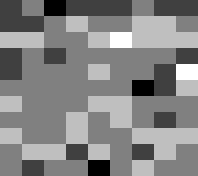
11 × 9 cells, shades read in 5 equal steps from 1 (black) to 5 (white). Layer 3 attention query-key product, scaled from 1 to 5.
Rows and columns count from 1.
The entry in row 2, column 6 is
3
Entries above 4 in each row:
0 0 1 0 1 0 0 0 0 0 0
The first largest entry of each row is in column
2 4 6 2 9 9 1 4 1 2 7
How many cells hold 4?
26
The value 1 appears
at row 1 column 3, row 6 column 7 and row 11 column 5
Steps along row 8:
same same up down up down down up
